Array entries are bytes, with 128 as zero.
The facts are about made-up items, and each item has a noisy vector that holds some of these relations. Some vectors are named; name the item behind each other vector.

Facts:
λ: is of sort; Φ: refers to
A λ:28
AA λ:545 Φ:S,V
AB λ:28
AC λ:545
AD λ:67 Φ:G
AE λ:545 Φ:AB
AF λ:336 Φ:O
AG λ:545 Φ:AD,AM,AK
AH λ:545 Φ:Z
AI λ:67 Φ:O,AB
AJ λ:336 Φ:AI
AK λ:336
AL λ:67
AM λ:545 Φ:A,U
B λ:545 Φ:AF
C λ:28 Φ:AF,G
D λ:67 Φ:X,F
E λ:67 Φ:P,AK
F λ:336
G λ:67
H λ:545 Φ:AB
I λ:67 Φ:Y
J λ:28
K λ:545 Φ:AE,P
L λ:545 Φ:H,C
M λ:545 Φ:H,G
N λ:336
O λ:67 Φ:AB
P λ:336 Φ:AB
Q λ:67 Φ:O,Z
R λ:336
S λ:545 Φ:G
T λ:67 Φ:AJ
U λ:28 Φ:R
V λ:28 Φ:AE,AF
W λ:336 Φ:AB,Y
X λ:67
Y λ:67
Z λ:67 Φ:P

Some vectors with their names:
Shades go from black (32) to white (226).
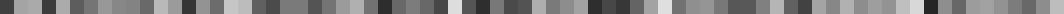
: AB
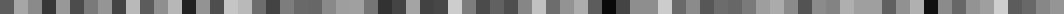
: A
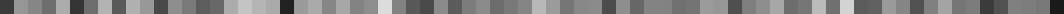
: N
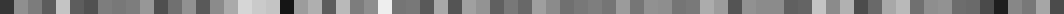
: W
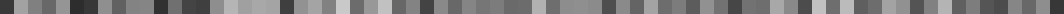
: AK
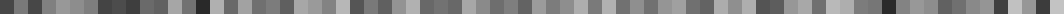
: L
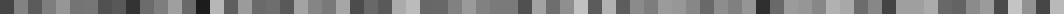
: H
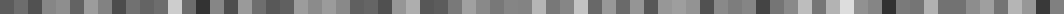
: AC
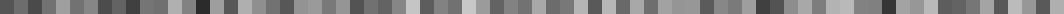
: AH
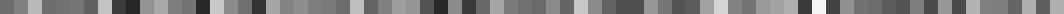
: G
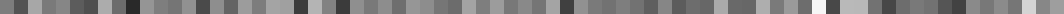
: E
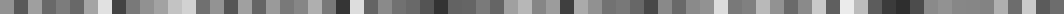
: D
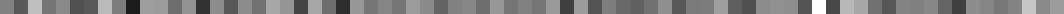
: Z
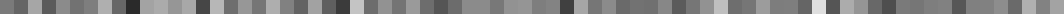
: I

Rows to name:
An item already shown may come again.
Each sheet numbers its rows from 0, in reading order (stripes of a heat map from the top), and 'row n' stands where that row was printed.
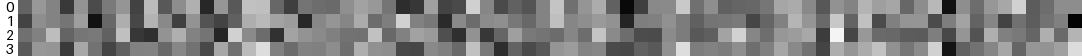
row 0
A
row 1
R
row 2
G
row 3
V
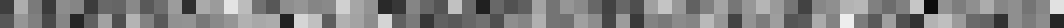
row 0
C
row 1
F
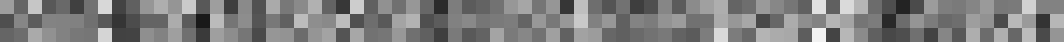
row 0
X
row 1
S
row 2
AD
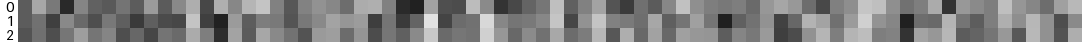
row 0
J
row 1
AM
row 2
AH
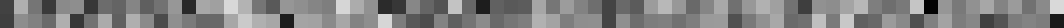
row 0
C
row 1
N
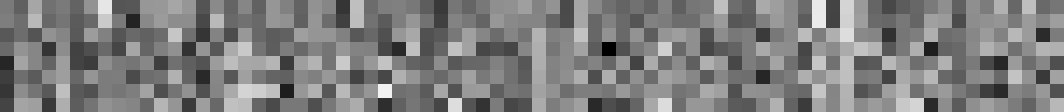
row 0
AL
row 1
Y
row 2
AC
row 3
U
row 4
AF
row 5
AE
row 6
W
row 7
AB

